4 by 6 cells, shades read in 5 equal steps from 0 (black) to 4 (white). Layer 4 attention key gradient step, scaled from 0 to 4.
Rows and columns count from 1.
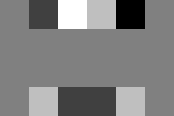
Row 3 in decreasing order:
2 2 2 2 2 2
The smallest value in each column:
2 1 1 1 0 2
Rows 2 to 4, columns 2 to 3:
2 2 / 2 2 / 3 1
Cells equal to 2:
16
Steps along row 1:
down up down down up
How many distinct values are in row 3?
1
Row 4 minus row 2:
0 1 -1 -1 1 0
